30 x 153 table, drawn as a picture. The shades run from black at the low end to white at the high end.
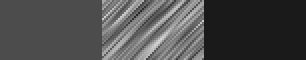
It is made of 1 by 3 panels. Panel 1,1: low, flat. Panel 1,2: middling, slanting up to the right, strong in contrast. Panel 1,3: very low, flat.
